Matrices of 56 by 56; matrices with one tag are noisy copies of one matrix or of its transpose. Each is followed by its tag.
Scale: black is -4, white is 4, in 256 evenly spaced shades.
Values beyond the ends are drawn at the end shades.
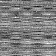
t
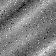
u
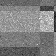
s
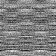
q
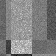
s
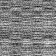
t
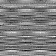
q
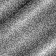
u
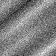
u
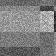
s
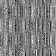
q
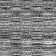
t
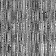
t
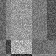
s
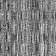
t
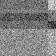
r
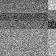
r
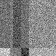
r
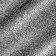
u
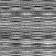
t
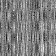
t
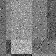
s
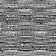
q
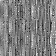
q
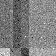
r
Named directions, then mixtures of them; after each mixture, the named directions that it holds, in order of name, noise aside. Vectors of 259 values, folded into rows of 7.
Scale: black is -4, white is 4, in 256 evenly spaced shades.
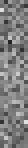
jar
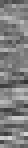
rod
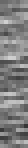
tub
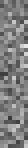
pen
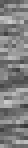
rod, tub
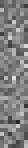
jar, pen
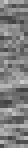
rod, tub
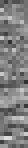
jar, rod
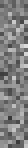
pen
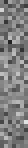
jar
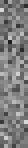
jar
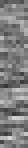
rod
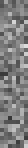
pen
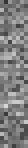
jar, tub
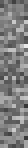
pen, rod
